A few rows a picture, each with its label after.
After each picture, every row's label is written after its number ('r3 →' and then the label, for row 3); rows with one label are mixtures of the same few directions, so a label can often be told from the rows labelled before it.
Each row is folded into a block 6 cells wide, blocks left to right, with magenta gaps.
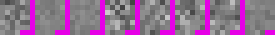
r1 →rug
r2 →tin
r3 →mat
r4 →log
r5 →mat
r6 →tin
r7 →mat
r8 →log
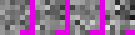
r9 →mat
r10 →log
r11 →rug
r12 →log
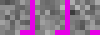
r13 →rug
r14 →tin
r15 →log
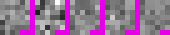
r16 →mat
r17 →mat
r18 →tin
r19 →tin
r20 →tin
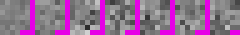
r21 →mat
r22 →rug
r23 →tin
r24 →rug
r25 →tin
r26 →rug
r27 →tin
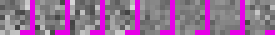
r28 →tin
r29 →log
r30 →tin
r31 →tin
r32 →tin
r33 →mat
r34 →mat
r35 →mat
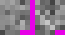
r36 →rug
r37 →tin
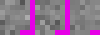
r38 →mat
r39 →rug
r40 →log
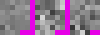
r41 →log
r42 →tin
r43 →log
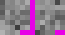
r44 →tin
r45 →rug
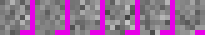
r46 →mat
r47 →mat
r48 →log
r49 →mat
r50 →log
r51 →tin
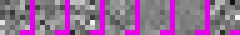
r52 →mat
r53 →rug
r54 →rug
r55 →tin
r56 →tin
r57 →tin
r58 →mat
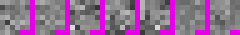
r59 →rug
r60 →rug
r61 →log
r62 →tin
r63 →tin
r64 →rug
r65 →tin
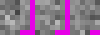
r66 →tin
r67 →rug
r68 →log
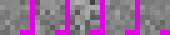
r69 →rug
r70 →tin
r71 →rug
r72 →mat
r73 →rug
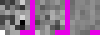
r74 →rug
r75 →rug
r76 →tin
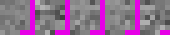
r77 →rug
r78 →log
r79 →rug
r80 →rug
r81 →rug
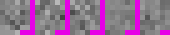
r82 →tin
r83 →mat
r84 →log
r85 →rug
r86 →tin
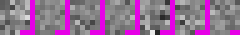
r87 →log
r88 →mat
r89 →rug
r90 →mat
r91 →log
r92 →rug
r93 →log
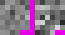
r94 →mat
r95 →rug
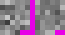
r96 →rug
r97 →tin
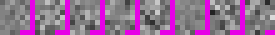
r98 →mat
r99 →mat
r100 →rug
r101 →mat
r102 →tin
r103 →log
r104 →log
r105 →mat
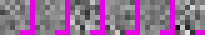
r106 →log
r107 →log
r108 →rug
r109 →log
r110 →mat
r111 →log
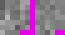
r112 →tin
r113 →log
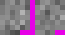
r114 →tin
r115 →mat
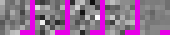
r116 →tin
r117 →rug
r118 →mat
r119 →rug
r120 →mat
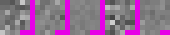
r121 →rug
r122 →mat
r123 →log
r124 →rug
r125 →mat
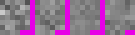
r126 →log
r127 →tin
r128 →log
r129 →mat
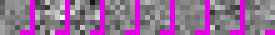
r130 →tin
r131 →log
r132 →mat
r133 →log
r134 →rug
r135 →log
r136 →log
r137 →log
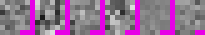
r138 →log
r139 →tin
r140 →mat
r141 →tin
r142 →log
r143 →rug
